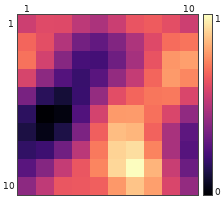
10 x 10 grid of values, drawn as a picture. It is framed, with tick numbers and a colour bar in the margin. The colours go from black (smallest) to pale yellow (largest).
Overall the values sit about 50% of the way up the scale. The middle left is the ninth with the lowest average. The bottom middle is the ninth with the highest average. No lone cell stands out from its neighbours. Neither half mirrors the other.
